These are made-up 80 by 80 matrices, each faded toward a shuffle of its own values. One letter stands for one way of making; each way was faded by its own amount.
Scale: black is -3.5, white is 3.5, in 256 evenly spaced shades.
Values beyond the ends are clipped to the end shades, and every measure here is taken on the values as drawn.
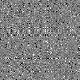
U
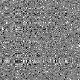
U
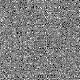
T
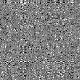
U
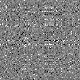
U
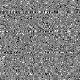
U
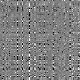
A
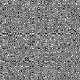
U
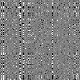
A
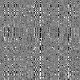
A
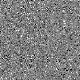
T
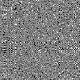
U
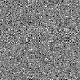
T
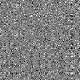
U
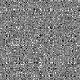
U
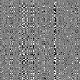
A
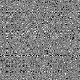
U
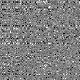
U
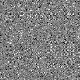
T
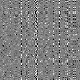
A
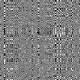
A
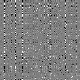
A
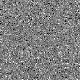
T
